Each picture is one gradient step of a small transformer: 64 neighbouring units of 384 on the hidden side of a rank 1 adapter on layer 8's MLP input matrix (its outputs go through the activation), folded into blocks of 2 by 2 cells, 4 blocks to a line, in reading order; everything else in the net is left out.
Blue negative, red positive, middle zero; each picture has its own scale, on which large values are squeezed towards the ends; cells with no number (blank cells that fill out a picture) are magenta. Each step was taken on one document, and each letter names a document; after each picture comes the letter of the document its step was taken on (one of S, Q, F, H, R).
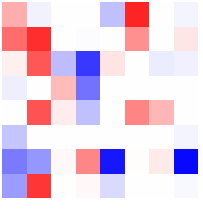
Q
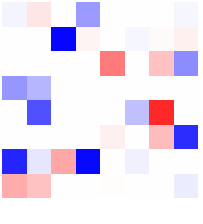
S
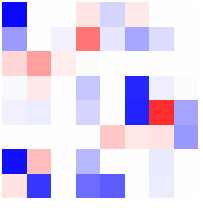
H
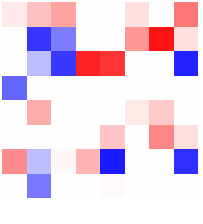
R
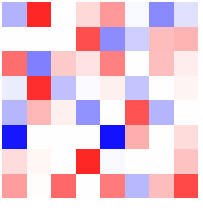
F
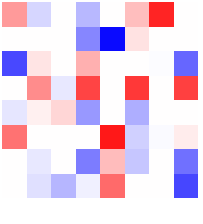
F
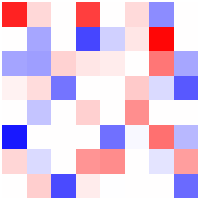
F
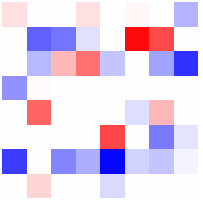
R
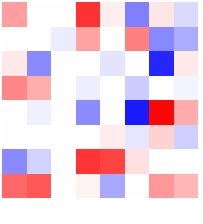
H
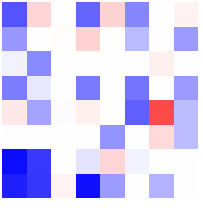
H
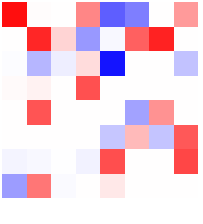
R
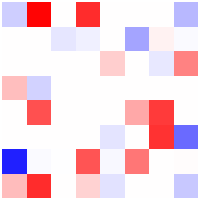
S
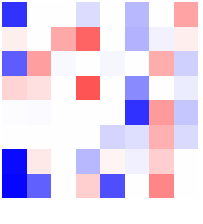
H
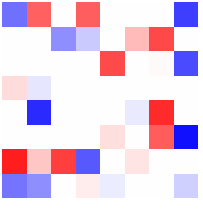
S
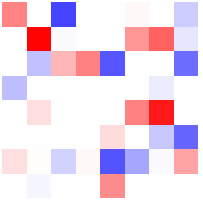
R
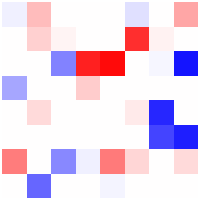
R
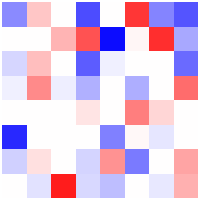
F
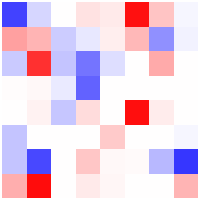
Q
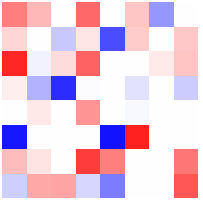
F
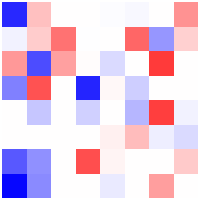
H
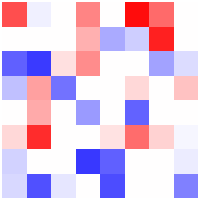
F
